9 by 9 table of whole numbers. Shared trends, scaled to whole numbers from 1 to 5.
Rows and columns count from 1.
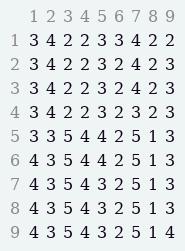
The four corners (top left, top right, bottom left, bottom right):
3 2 4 4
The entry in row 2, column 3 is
2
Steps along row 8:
down up down down down up down up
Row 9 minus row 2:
1 -1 3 2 0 0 1 -1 1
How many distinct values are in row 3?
3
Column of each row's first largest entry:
2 2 2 2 3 3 3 3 3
